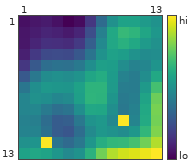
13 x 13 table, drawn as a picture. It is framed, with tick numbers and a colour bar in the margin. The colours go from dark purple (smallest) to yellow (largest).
The bottom right is the ninth with the highest average. Values rise toward the bottom right. The halves do not mirror each other. There are two isolated cells, each far higher than the cells round it.
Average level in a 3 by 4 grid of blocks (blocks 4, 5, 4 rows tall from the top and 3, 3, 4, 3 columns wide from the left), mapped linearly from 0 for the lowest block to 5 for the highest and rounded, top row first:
0033
2333
3245
